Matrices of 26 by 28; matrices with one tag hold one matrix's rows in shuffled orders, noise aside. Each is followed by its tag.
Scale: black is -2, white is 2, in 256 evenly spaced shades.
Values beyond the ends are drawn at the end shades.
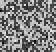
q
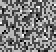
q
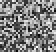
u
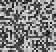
u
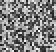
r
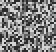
q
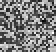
u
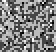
r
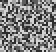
q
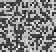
u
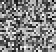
u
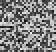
u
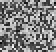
u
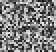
r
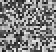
u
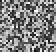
r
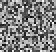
q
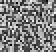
q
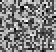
r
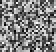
r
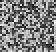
r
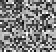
u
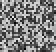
r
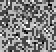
q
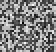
r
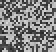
u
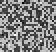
q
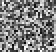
r
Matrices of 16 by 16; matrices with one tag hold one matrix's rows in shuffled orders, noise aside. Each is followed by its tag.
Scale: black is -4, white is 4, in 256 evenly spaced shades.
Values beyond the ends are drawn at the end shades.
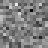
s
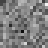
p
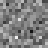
s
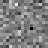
s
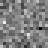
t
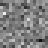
t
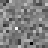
s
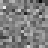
t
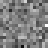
p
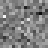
t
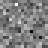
s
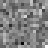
p
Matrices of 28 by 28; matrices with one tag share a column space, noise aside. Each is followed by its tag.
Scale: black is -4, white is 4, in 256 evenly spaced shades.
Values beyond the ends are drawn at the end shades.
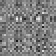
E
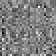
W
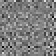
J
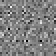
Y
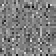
W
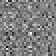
J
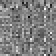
W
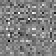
Y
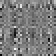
W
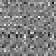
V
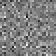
J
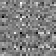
V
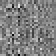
W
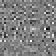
Y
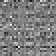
J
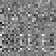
E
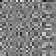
J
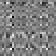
V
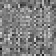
W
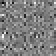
V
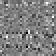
V
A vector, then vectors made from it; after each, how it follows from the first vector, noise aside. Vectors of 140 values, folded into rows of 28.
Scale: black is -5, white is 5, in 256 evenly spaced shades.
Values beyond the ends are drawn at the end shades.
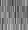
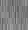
shrunk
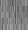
shrunk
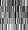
scaled up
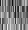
scaled up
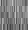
negated
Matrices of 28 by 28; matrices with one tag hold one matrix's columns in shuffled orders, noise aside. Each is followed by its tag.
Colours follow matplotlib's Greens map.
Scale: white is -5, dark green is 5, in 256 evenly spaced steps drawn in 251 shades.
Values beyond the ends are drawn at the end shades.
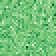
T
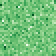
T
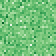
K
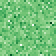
K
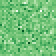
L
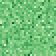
K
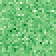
L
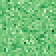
L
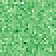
L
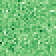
L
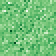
L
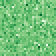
T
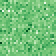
L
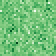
L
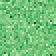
K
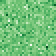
T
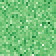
K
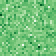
T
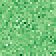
K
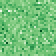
L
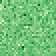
T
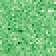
L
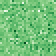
L
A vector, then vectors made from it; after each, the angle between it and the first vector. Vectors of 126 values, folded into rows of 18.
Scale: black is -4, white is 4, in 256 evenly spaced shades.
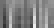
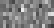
orthogonal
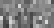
partly aligned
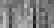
nearly opposite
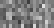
partly aligned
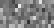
orthogonal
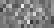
orthogonal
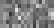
partly opposed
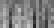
nearly opposite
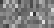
orthogonal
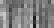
nearly opposite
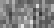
partly opposed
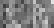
partly aligned
